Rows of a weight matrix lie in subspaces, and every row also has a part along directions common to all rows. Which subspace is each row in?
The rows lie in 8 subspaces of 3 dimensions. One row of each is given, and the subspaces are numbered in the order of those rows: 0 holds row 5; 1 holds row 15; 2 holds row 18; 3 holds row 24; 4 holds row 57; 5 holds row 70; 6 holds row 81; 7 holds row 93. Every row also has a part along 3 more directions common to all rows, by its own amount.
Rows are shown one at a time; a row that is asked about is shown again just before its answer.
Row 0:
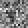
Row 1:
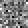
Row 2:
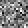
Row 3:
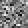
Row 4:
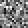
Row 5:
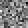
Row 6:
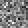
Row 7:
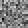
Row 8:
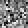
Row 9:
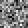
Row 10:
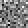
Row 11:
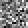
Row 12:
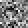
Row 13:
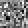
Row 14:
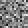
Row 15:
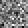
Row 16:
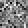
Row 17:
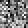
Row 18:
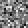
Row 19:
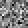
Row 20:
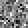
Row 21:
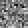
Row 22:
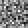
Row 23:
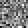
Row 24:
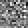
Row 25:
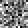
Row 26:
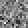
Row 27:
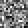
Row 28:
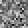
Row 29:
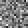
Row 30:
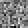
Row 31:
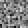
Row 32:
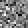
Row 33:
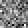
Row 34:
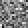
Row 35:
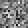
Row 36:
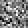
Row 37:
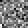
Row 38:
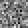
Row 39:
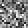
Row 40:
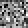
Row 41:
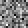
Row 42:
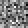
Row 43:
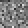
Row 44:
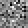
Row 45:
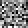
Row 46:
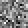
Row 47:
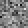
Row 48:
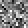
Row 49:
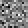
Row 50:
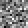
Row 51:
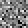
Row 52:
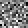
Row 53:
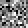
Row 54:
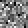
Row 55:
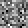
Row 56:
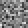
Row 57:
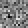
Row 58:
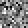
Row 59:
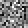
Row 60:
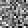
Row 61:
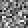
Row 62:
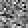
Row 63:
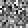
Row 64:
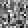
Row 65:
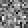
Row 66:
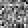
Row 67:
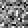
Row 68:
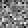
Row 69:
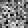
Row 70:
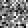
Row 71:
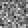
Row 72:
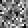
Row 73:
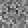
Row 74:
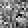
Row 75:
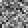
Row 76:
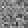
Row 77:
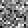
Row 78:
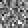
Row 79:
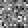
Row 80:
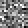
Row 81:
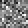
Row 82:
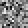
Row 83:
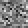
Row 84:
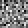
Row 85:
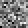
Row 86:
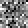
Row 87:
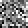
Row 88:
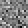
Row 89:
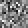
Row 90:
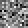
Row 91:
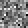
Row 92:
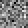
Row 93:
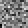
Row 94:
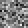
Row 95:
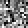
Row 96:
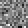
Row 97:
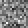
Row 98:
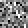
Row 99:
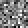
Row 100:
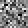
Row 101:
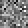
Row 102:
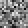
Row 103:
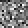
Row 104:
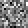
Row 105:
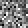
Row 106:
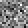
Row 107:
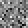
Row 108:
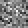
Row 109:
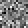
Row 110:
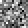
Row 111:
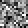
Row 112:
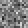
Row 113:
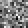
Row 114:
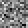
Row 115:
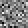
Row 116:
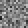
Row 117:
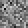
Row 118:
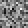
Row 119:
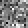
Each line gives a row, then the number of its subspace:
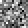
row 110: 1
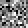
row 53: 5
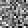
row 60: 5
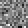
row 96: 5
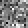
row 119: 1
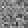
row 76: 1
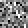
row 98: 3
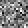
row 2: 7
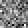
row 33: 1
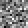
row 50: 0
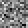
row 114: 5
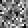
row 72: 1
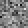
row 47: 0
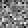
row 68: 6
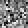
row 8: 4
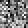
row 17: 4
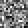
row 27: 0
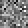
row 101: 3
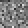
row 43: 7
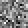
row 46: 2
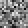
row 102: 0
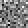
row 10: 6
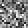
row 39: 1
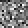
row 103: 7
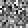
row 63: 3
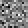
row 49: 7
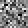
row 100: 3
